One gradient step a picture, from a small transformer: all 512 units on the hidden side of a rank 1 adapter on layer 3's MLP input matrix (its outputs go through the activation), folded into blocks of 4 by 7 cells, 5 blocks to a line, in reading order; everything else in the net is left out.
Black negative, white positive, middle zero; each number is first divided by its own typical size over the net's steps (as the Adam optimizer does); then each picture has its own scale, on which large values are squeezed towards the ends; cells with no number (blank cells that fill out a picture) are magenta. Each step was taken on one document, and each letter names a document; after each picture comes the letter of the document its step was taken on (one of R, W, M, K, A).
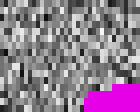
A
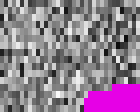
A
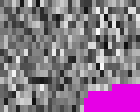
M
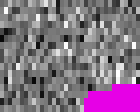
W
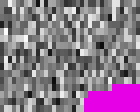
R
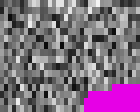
M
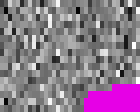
W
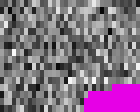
M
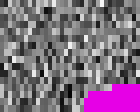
A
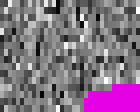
W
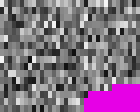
M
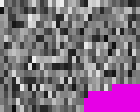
M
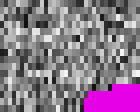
A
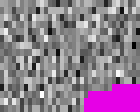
W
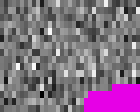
W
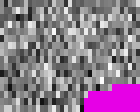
R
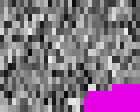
R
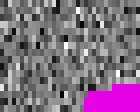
W
